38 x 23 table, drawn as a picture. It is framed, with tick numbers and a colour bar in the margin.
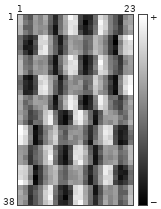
Symmetry: a half turn. Stripes: upright, repeating 4 times. Seam: none. Slope: none. Average level on the scale: 50%.
